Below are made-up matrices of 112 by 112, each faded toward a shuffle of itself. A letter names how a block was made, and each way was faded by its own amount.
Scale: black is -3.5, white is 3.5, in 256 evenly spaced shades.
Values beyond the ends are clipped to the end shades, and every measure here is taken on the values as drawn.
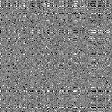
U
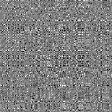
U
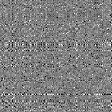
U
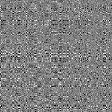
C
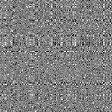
U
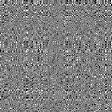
C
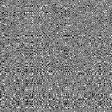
U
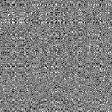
U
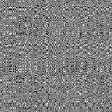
C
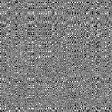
C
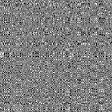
U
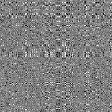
C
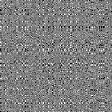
C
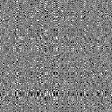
C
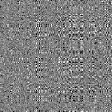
C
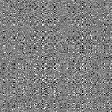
C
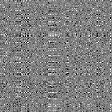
C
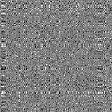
C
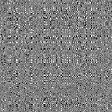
C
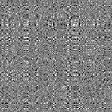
C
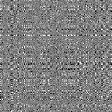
C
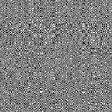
C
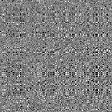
U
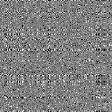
U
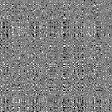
C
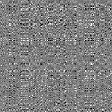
C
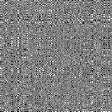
C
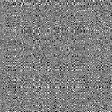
C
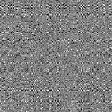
U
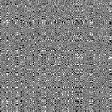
C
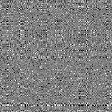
U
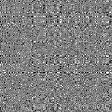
U
